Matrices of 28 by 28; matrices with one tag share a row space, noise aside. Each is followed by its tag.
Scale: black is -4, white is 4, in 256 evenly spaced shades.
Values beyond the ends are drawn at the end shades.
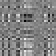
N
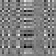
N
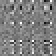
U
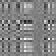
N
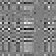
N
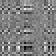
N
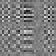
N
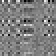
N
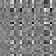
U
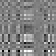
N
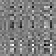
U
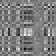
N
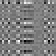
N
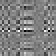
N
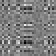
N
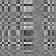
N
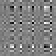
U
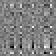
U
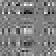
N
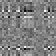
N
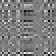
N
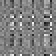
U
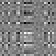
N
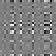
U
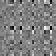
U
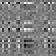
N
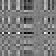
N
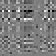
N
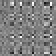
U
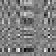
N
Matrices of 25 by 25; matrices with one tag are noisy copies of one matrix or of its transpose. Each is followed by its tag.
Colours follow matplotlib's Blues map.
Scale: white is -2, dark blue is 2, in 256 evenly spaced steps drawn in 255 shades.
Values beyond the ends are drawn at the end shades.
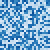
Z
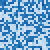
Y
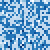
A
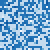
Y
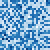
Z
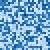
Y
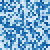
A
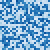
A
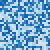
Y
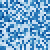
Z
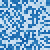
Z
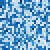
Y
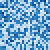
Z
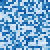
Y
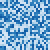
Z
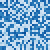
Z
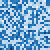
Z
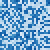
Z
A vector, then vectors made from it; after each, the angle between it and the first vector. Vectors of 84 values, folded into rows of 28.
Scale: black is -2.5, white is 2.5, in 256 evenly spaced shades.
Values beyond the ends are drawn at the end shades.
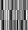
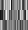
partly aligned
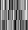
orthogonal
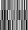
orthogonal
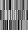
orthogonal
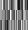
partly opposed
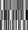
nearly opposite
